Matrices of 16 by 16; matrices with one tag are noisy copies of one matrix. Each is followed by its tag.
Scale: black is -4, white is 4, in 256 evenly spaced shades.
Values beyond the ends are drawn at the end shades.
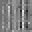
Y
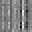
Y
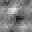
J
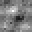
J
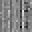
Y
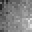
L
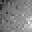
L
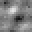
J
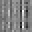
Y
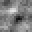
J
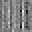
Y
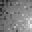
L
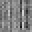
Y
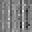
Y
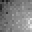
L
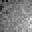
L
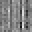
Y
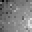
L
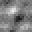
J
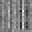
Y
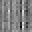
Y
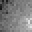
L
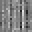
Y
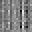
Y
